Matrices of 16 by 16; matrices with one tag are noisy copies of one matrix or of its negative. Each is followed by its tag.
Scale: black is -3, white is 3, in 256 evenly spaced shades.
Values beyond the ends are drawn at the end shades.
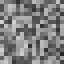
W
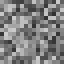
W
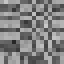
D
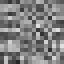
D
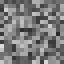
W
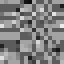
D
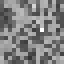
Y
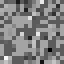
W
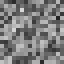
W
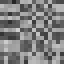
D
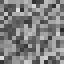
W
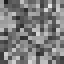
Y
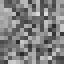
Y
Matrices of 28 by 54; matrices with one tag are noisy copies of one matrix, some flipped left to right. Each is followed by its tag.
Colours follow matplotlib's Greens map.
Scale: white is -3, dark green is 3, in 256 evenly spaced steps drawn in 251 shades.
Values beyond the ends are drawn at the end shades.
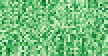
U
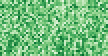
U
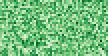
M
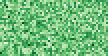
M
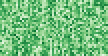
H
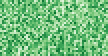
U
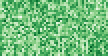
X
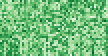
X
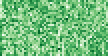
X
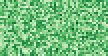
M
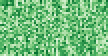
H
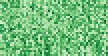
U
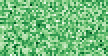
M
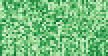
X
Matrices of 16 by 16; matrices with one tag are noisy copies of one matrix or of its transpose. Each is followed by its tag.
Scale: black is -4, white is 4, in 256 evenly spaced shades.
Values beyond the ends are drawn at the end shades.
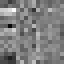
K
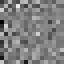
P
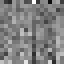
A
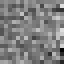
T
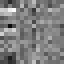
K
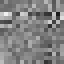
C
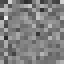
P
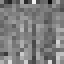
A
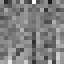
A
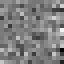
T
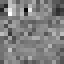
K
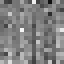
A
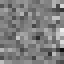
T
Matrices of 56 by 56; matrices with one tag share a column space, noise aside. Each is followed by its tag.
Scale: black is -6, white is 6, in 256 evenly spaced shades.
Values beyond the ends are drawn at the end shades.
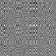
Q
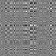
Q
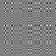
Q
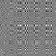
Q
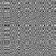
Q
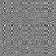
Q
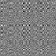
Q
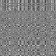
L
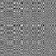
Q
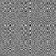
Q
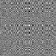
Q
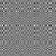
Q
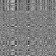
L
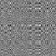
Q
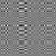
Q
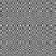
Q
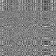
L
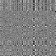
L
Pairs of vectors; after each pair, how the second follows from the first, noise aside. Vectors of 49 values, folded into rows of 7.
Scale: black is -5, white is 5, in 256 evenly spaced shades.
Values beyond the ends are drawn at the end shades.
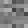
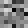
scaled up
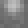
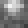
scaled up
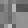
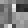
scaled up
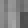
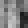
scaled up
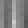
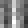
scaled up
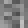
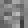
negated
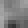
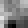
scaled up
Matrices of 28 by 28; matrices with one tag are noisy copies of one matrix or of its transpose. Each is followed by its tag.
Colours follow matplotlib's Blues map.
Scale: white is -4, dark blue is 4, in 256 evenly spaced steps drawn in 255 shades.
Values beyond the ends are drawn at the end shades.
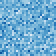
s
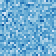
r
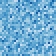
s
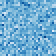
r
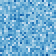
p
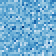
s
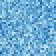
s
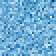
s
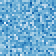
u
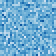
r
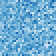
s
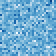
p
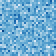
p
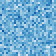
p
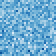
s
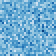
u
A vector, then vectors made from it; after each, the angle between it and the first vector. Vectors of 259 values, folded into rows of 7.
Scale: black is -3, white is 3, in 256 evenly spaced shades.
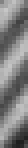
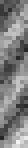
nearly opposite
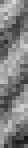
nearly parallel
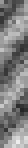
nearly opposite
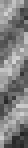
nearly parallel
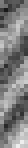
nearly opposite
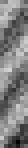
nearly parallel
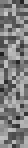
orthogonal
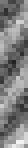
nearly opposite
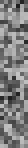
orthogonal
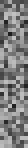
orthogonal
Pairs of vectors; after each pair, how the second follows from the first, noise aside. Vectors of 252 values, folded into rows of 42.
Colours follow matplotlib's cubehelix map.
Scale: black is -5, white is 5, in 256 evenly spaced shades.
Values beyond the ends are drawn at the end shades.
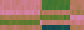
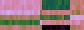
scaled up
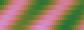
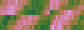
wrapped around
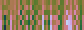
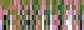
scaled up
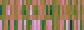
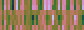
reversed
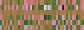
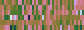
wrapped around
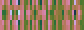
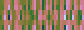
reversed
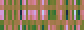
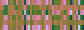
wrapped around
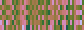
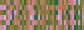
wrapped around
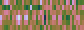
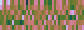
wrapped around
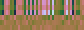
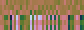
reversed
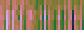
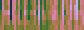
reversed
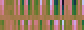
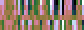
scaled up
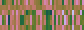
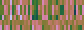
reversed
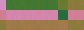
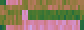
wrapped around
